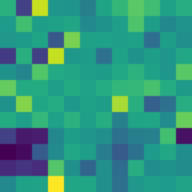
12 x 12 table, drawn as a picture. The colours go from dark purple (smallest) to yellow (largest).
An odd patch, lower than its surroundings, sits in the bottom left. The bottom left is the ninth with the lowest average. The top left is the roughest part. Overall the values sit about 50% of the way up the scale.
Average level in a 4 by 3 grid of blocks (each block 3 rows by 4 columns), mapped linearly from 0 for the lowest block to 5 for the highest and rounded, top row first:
4 4 4 / 4 4 5 / 2 4 3 / 0 2 3
